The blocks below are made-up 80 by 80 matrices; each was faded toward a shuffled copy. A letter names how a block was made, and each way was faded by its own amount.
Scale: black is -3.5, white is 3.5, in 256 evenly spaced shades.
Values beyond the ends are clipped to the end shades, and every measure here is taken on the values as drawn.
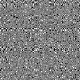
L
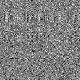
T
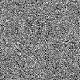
T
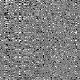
L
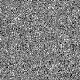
T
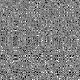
L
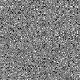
T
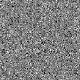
T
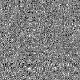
T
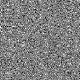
T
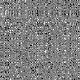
L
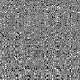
L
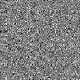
T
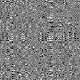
L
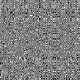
L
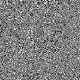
T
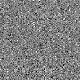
T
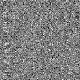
T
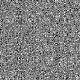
T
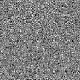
T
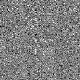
T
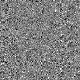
T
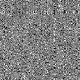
T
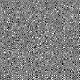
L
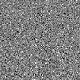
T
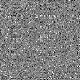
T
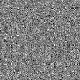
T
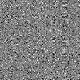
T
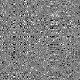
L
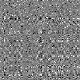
L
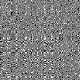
L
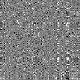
L
